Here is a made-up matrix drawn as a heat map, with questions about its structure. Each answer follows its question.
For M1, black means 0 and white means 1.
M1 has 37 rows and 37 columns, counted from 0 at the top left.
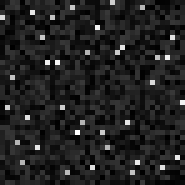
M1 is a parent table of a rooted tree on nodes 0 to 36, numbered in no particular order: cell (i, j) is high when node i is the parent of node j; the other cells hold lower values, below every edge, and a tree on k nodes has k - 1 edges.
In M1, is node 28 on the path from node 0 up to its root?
yes
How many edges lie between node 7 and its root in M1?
1
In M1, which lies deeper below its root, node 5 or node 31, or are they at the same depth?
node 5
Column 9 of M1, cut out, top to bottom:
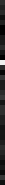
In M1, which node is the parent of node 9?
12
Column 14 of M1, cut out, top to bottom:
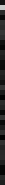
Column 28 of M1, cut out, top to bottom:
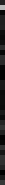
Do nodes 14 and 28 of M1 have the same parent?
yes
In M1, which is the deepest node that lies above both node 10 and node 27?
21
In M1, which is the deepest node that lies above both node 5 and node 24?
21
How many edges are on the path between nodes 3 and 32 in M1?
7
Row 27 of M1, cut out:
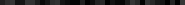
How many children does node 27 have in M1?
0
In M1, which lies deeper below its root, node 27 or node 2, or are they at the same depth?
node 27
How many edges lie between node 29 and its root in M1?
0
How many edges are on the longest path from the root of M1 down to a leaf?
8
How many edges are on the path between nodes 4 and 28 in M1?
7
